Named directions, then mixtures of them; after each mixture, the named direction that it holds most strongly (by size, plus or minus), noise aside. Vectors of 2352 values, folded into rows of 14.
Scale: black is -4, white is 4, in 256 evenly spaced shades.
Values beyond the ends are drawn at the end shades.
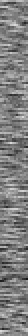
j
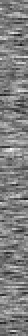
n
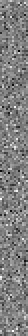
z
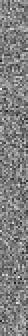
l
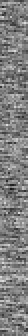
j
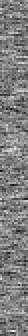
n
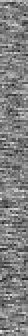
j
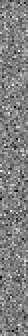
z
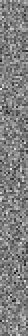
l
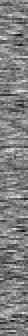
n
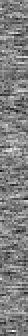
n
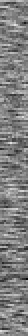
j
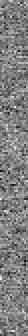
z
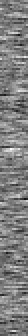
n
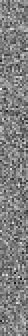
l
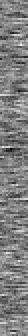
n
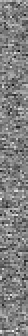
z
